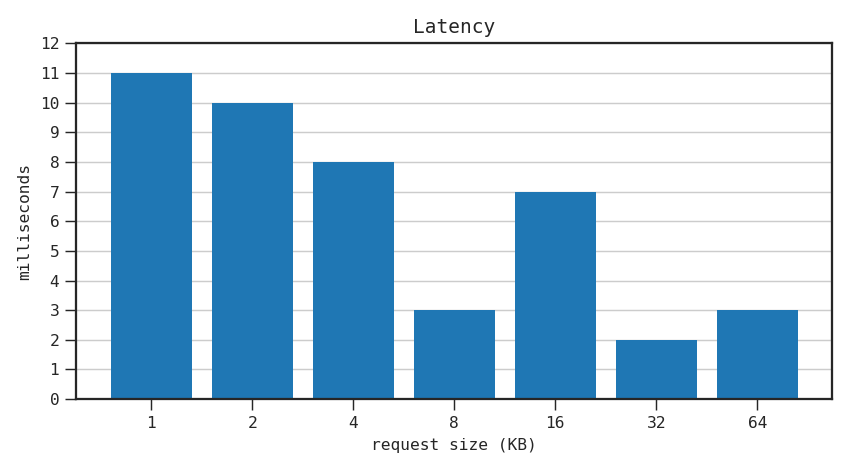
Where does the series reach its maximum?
1
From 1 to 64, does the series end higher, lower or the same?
lower
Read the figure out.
Title: Latency
x-axis: request size (KB), ticks 1 2 4 8 16 32 64
y-axis: milliseconds, ticks 0 1 2 3 4 5 6 7 8 9 10 11 12
Values:
11 10 8 3 7 2 3
